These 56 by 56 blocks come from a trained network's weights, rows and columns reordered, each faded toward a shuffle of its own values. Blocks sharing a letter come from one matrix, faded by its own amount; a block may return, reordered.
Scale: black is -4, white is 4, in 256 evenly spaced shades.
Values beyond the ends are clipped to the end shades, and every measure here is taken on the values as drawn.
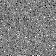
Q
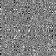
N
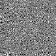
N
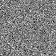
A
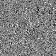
A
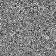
A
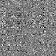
N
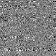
N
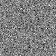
A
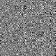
N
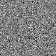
A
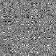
N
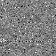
Q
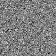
A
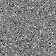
Q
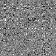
N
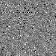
Q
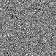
A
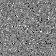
Q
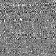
N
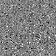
Q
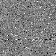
Q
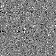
Q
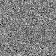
A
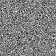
A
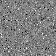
Q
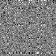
N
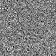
A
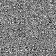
A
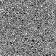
A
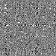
N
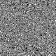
A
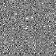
N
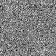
A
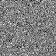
A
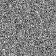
A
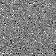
Q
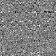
N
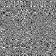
N
